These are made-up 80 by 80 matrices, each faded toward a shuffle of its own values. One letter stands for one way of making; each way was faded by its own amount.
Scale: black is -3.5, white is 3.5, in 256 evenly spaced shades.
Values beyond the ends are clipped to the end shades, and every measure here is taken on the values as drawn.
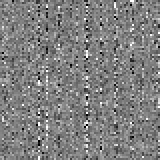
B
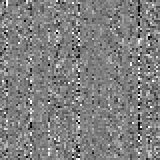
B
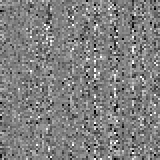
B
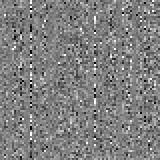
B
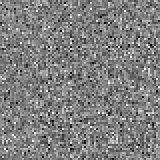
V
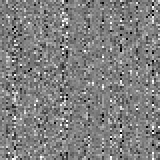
B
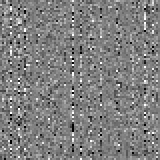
B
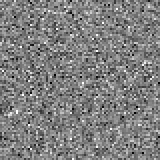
V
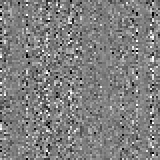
B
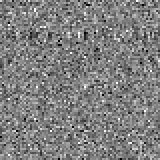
V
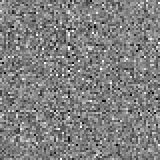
V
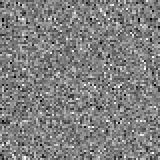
V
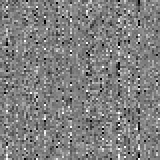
B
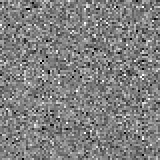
V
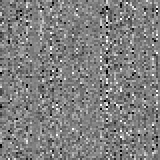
B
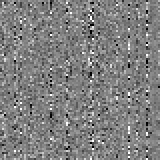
B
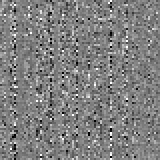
B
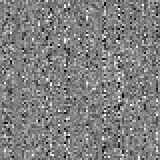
B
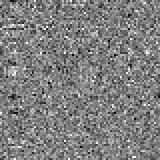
V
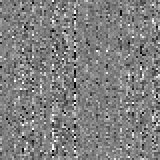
B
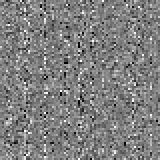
B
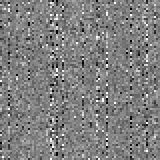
B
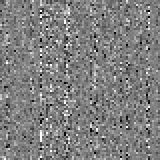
B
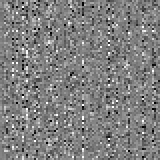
B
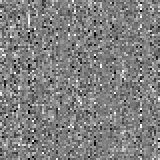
B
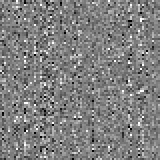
B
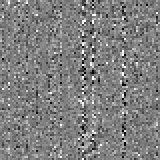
B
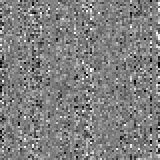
B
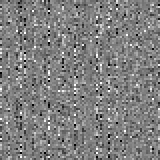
B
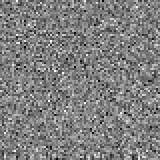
V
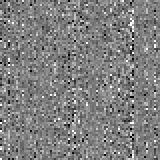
B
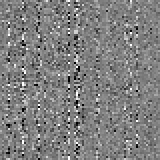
B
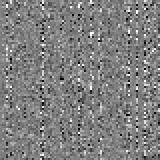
B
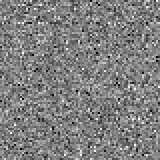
V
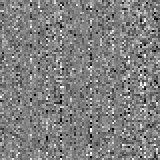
B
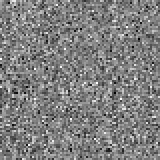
V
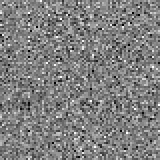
V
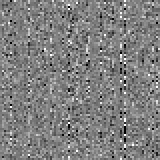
B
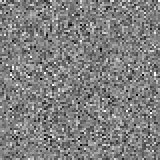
V
